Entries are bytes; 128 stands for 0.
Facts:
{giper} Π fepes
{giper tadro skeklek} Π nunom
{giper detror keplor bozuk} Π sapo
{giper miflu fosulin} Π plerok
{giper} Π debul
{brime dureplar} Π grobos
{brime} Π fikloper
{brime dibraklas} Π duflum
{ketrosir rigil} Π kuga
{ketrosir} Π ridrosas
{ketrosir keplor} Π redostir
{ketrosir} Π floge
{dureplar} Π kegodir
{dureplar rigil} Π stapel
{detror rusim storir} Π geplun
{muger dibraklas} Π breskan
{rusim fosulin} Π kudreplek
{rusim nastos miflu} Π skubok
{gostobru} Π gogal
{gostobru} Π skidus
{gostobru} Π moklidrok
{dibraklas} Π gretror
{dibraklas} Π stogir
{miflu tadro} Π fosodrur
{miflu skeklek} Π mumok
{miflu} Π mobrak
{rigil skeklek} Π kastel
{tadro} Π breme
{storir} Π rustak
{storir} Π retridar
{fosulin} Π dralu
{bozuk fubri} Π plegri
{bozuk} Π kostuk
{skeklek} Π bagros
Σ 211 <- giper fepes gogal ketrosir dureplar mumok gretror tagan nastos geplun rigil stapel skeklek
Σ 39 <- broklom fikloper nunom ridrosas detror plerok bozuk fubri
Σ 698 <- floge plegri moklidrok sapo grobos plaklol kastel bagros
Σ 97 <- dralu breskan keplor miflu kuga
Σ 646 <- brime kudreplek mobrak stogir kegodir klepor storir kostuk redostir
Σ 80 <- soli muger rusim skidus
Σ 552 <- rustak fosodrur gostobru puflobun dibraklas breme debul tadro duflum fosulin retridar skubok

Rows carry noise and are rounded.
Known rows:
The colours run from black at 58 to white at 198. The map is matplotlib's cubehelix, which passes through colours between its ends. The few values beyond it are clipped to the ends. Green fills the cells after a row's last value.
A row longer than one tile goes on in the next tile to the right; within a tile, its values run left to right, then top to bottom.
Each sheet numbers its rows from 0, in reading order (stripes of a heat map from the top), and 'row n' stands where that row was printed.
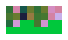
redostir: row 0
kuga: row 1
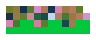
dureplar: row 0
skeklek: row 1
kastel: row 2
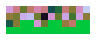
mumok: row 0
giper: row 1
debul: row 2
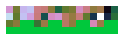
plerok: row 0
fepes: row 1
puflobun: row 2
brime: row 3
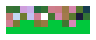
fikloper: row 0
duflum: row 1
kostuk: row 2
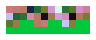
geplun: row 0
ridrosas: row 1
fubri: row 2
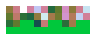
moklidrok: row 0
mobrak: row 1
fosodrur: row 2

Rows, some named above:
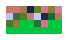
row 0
geplun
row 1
sapo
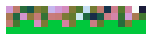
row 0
nastos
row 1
broklom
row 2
tadro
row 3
rigil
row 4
skidus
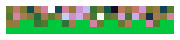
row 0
soli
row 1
gogal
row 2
skubok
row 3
muger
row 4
debul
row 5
dureplar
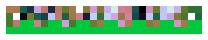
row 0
stogir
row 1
skeklek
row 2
gostobru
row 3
plerok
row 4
storir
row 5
plerok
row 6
miflu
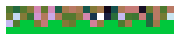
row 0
dibraklas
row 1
dralu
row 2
tagan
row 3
brime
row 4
geplun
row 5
stapel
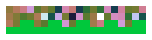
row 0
plaklol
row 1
gretror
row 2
giper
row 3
breskan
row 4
fosulin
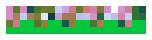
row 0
dralu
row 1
grobos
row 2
mumok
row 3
nunom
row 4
kudreplek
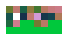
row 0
kegodir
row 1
plegri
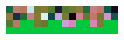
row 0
floge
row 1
gretror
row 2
keplor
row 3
rusim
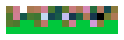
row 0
moklidrok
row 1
klepor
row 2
sapo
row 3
ketrosir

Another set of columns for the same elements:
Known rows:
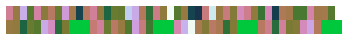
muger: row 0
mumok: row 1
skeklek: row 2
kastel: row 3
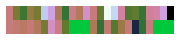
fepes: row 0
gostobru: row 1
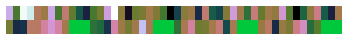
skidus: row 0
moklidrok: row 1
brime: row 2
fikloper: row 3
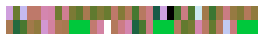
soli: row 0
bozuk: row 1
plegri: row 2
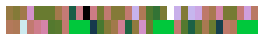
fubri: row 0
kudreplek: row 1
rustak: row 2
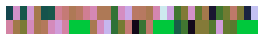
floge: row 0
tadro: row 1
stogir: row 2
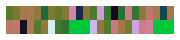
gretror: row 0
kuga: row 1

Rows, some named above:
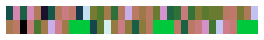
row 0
grobos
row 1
storir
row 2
redostir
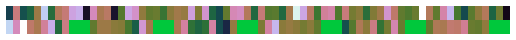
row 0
ketrosir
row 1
dralu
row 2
dibraklas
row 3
nastos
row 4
mobrak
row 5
broklom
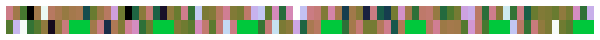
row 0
miflu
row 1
fikloper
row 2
sapo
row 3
rusim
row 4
brime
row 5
mumok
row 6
stapel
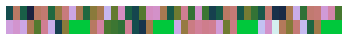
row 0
dureplar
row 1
dibraklas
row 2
ridrosas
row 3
rigil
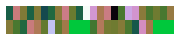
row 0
kegodir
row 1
dralu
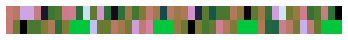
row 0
duflum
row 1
kuga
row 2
breskan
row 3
gogal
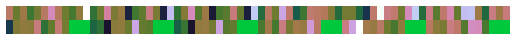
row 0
mobrak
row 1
stogir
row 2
stogir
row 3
plaklol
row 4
giper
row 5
geplun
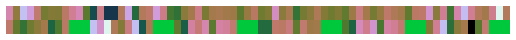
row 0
puflobun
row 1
rigil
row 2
kostuk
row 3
klepor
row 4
kostuk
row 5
fosulin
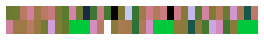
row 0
tagan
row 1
keplor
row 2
muger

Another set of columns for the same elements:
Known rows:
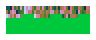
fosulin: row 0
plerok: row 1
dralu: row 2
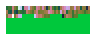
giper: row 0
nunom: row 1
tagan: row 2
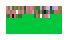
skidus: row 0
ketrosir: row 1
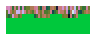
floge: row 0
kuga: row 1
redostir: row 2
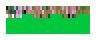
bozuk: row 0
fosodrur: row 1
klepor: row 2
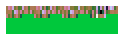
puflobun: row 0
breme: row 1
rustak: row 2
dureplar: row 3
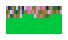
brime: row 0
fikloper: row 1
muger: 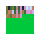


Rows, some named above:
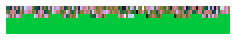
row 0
tadro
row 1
fosulin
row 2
brime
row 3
grobos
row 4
keplor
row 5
stapel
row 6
breskan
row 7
dibraklas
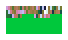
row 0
grobos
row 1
sapo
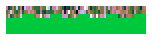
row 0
brime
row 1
giper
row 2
rusim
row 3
fubri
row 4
dralu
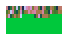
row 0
brime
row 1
dralu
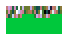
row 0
plegri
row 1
nastos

